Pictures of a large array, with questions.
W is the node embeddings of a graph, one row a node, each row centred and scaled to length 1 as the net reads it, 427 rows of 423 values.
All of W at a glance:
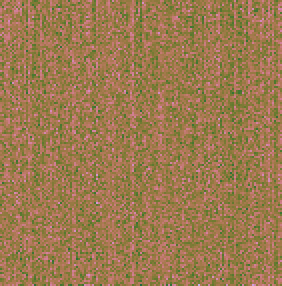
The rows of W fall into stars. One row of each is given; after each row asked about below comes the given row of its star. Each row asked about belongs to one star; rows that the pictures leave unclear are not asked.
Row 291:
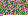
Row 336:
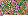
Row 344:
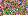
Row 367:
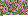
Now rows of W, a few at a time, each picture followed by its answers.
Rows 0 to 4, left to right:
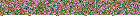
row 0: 367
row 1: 344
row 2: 291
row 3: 367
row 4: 344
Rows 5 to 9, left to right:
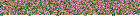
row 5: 367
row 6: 344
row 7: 367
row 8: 367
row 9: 344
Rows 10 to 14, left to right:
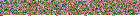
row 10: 291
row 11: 291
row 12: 367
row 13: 367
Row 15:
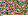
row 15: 367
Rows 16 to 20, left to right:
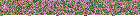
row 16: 367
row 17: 367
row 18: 291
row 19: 291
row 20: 367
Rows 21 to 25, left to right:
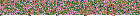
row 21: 344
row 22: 367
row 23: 344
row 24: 291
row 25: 291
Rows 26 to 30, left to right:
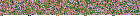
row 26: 291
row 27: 291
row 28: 344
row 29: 344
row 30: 291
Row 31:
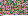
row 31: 291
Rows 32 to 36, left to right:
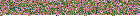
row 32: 344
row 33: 367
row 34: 291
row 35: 291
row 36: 344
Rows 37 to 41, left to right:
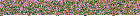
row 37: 291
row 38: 367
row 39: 291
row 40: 291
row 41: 291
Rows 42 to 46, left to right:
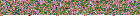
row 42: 367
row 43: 336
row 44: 344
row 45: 344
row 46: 367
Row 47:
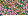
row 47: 336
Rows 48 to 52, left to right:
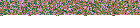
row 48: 291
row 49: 291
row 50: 291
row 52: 291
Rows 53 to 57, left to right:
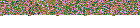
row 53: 344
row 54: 291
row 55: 336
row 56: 344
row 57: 336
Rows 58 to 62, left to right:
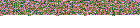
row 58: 291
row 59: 344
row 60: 291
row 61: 344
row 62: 367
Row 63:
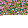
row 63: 344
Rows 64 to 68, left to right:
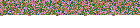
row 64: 336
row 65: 367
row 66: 336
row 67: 344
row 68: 344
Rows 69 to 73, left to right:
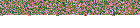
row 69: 367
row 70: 344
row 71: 291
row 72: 336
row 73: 367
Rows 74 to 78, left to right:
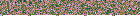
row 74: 291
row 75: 291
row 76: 367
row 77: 344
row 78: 367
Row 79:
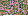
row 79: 336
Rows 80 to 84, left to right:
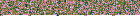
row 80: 344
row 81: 367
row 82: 336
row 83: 344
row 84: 344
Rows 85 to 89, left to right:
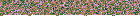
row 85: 336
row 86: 336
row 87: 344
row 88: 291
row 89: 291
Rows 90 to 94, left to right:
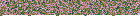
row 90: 291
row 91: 291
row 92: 336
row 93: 344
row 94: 344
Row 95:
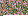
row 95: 291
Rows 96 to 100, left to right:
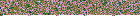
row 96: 344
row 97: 367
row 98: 344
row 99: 344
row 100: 291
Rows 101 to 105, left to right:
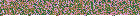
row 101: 344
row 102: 344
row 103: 336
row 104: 291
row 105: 291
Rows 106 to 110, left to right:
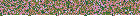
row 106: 336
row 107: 291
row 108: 344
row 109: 291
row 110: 344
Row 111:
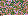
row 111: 344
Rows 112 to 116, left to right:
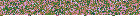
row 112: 344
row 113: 367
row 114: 344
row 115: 336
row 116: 291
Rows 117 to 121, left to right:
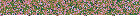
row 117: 344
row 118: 336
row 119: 336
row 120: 291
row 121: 367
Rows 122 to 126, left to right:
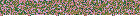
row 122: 367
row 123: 291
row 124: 367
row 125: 367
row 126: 344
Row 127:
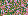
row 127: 344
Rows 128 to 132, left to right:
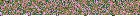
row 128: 344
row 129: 344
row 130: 344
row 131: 336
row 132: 336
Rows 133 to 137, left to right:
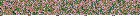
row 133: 344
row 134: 344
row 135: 291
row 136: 291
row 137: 291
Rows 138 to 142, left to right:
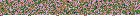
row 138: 291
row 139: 291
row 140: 291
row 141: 344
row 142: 367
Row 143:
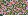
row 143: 336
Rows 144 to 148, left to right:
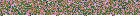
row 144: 367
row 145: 367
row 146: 336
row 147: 367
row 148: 344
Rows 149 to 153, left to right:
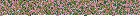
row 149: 336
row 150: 367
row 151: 367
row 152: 336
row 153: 344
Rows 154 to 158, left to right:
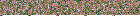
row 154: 336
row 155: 291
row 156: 336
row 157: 291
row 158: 291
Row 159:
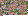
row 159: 367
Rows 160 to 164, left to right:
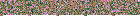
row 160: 291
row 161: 344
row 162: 367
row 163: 367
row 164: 367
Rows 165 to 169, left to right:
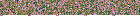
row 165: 367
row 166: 291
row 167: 344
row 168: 367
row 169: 336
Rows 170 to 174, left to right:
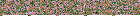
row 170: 344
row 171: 336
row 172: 367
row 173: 291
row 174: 291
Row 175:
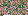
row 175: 336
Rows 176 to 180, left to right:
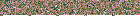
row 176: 336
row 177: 291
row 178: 291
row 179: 344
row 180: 344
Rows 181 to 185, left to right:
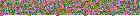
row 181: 291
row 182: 367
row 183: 291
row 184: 336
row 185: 344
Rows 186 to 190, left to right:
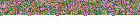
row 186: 344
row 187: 291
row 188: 291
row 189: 291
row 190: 336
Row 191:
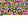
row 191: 367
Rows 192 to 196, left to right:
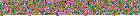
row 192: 367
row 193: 367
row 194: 336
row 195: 336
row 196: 291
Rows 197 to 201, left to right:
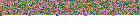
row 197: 336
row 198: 367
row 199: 336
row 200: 336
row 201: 291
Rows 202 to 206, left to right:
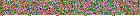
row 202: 291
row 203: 367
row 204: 291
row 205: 291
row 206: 367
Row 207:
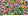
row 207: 367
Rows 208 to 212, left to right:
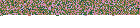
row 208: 291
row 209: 367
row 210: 291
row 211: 367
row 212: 367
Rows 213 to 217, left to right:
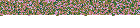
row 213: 291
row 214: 367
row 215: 344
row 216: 291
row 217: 344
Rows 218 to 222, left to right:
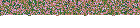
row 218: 336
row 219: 291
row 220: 344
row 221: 336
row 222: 291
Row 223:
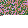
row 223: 336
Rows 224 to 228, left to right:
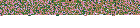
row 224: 336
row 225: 291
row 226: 336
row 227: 344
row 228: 344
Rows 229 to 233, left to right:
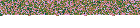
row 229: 336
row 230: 367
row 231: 367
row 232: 291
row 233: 367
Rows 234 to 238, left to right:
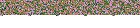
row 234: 367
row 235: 336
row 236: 336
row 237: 336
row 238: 344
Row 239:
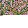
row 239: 367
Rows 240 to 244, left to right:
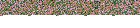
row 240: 291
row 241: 336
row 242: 291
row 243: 291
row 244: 344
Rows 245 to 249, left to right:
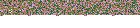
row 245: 336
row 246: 344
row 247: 367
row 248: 344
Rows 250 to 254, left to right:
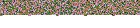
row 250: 336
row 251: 367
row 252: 344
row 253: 336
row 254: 344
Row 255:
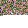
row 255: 344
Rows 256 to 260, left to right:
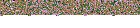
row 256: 336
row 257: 344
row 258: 291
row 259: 367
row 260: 291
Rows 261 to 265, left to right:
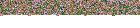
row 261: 291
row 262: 344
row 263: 367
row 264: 344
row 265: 291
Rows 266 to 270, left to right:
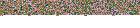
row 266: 291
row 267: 367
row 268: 367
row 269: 291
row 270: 367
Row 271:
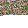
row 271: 291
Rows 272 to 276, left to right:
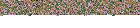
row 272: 367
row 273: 336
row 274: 367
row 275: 344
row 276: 336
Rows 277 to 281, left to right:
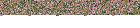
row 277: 336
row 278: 344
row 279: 291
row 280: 336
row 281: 367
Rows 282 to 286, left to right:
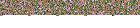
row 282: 367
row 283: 336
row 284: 291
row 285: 291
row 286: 336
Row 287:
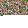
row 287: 336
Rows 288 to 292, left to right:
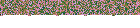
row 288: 344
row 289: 367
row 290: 367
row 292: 336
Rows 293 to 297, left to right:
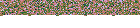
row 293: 291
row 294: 336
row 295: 291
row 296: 367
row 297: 291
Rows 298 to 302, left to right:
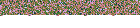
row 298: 344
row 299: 291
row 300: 367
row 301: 344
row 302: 336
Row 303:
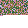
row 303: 344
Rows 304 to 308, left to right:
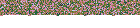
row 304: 367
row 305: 367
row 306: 336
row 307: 336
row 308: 344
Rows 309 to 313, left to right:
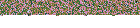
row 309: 367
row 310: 344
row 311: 336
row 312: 336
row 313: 291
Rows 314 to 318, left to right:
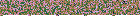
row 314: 291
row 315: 367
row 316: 367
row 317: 336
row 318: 291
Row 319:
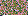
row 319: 336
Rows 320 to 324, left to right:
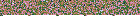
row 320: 336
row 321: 344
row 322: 336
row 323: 336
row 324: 344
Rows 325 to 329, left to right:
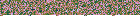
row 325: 367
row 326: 367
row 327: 344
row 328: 291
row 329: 336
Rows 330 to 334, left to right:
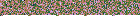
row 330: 336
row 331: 336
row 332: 344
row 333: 336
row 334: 291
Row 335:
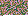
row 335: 367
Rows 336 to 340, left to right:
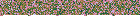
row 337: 344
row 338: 367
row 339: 367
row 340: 336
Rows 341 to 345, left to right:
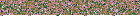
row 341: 367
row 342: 344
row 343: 336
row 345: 367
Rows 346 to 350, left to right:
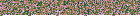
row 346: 336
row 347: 344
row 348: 344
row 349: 291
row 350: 367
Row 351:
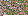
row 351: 336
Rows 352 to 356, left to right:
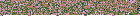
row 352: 291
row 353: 344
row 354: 367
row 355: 344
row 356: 367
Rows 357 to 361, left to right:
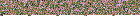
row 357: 367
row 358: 336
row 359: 336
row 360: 367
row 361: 344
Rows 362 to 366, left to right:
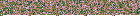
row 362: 344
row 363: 291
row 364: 291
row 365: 336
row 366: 291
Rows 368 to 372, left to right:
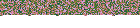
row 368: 336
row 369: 291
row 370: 336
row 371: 344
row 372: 291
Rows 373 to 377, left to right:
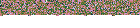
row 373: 367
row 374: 344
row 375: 367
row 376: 367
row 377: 291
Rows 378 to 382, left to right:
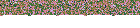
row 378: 336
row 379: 336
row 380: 336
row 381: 291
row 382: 336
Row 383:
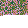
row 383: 344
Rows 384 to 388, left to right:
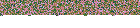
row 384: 336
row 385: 291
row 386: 336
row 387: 336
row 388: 336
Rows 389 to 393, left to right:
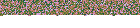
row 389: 336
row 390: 367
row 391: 336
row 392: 367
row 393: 336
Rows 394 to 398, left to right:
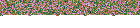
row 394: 291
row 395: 367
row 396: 336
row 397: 344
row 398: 336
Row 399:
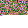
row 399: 367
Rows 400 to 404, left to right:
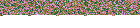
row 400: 336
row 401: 291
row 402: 291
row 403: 344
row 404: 367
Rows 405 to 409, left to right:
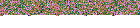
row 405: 336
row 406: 291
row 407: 336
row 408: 367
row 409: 336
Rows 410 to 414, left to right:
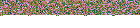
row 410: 344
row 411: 291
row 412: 291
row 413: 291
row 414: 291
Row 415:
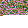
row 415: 291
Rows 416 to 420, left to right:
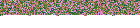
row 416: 344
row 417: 344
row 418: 367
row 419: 344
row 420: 344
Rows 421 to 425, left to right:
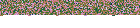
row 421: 291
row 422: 367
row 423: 344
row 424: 367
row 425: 336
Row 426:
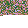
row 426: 291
